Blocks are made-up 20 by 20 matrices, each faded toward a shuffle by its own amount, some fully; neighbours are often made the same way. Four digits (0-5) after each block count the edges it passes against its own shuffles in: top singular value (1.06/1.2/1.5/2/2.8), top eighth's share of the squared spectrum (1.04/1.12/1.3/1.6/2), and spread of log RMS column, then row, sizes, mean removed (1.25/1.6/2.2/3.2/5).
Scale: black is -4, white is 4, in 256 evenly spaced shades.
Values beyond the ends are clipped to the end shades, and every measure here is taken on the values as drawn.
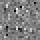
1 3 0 1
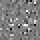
2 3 1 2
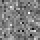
1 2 0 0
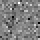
0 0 0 0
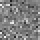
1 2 0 1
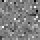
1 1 0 0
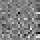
3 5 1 2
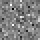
0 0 1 0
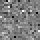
1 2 0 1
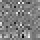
3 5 2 2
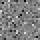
0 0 0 0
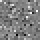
0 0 0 0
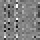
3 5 3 0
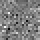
1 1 1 0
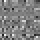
3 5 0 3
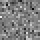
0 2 0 0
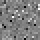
0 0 0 0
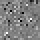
2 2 1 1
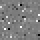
0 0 0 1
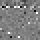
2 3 0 1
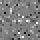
1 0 0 0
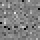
2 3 0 0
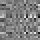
4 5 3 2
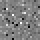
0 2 0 0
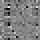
3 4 1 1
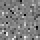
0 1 0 0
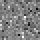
0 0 0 0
